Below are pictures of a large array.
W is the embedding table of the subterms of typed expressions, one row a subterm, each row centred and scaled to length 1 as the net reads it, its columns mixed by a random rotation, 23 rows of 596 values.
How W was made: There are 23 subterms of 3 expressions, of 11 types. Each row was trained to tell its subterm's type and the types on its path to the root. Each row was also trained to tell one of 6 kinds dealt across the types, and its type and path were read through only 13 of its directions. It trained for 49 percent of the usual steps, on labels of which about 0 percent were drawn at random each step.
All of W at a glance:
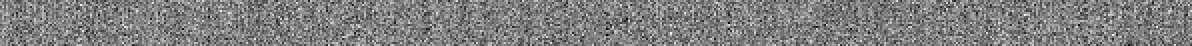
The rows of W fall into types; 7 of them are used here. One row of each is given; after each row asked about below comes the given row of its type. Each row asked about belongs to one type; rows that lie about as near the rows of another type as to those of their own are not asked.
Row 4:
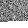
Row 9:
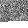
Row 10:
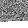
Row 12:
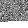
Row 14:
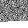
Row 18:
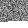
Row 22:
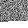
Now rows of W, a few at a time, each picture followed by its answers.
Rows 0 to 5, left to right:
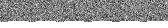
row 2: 10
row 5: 10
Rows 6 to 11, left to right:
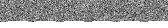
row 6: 14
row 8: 18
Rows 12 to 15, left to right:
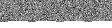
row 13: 22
